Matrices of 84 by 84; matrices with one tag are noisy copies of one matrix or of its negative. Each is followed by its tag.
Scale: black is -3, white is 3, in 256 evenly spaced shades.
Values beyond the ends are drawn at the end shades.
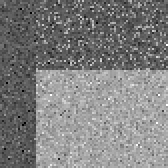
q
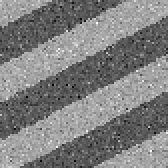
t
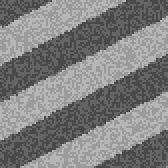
t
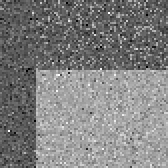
q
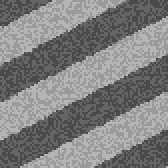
t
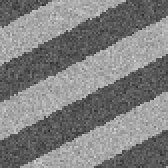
t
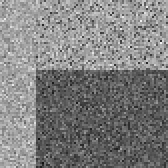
q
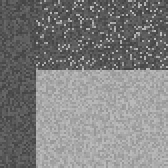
q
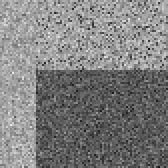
q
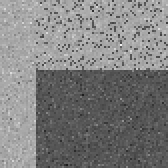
q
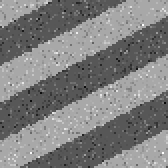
t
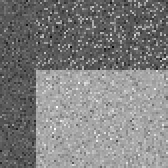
q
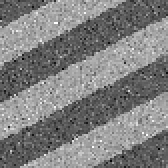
t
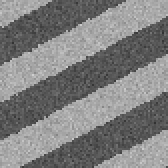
t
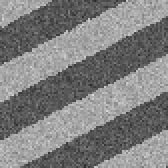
t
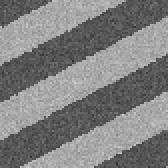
t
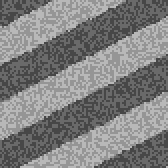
t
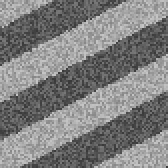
t
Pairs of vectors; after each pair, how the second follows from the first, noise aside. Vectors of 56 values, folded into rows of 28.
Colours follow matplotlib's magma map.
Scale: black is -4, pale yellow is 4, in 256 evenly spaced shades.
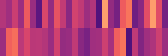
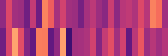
reversed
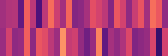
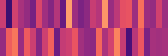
reversed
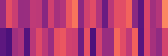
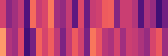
reversed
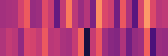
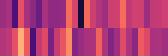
reversed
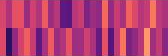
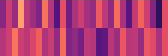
reversed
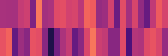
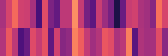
reversed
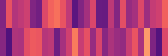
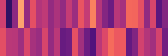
reversed
